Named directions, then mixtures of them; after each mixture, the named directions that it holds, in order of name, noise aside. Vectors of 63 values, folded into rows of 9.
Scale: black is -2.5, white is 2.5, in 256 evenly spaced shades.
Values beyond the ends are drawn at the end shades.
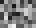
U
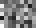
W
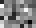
U, W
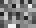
U, W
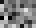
U, W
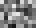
U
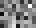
U, W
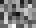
U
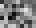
U, W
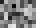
U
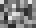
U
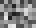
U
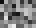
U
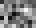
U, W
